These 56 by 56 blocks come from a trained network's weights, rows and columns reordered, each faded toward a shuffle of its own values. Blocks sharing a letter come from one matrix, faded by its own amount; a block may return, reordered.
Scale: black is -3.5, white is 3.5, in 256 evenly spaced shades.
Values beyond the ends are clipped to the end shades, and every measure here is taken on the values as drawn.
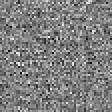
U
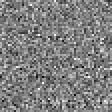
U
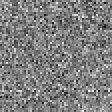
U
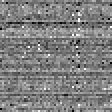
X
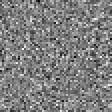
U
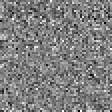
U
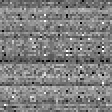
X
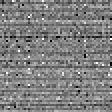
X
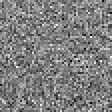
U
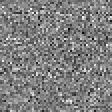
U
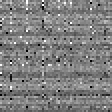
X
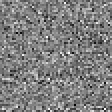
U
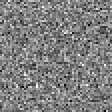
U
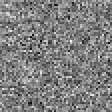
U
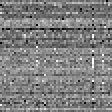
X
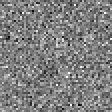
U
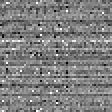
X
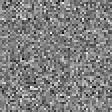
U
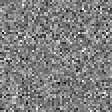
U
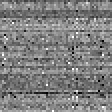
X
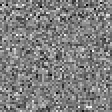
U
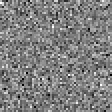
U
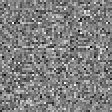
U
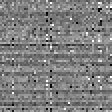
X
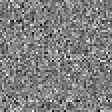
U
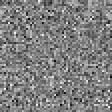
U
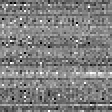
X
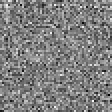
U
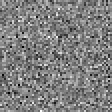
U
